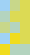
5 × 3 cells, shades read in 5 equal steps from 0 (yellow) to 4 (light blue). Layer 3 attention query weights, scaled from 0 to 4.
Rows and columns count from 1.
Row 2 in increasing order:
1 1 3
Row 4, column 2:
0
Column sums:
13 9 7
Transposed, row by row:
4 3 2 4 0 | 2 1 3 0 3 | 1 1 1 1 3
